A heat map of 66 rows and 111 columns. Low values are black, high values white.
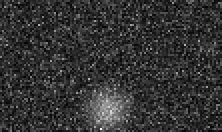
Ninth with the highest average: bottom middle. Stripes: none. Histogram: skewed, a long tail of high values. Bumps: one, in the bottom middle.
